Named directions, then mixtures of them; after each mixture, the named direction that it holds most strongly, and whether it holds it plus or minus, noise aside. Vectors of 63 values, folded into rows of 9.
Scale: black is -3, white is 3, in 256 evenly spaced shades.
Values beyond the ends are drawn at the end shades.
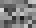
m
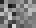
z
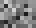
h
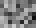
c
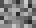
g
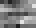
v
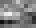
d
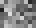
m, minus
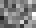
c, minus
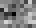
d, minus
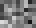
m, minus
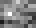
d, plus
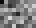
z, plus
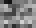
v, plus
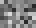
c, minus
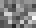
c, minus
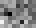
c, plus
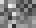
z, minus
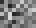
z, plus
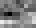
d, minus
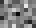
g, plus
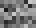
m, plus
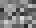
m, minus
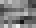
v, minus
